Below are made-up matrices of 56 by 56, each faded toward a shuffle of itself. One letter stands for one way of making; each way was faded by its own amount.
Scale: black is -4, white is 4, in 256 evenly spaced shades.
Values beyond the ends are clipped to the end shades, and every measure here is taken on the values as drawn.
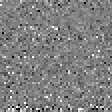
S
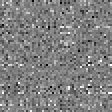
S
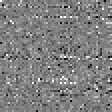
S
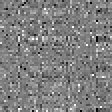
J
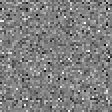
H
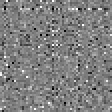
H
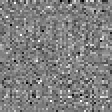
H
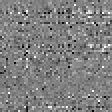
S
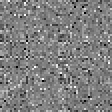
J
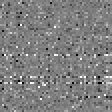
S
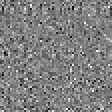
H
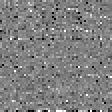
S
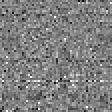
H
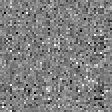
H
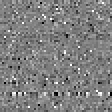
H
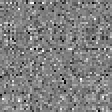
H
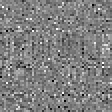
H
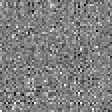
J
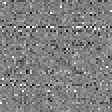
S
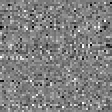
S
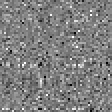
H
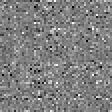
S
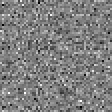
J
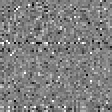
H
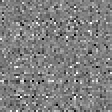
S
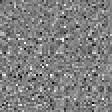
H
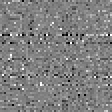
S
